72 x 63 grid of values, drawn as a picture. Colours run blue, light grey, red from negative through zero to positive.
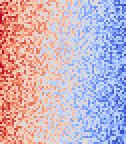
The texture is fine-grained noise. The field climbs toward the left. No regular stripes run through it. No row or column stands out.
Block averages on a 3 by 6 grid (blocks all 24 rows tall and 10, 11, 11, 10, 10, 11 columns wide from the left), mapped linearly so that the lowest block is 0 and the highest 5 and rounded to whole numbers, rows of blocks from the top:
543210
543210
543210
